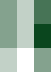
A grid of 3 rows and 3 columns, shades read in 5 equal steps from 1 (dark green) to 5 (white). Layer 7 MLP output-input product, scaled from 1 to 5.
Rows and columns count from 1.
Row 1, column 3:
2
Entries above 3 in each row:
1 1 2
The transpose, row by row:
3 3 4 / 4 4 5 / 2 1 3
